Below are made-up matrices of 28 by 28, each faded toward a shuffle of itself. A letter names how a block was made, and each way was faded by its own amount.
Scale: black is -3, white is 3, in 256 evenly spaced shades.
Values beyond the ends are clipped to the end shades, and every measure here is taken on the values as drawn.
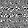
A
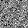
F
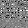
A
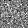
F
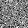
F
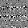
A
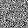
F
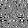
A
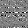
A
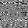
A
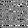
A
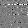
A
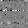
A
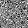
F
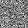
F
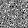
F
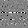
A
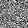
F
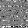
A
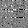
A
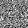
F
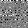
A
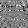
A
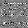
A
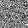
F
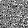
F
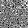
F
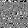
A
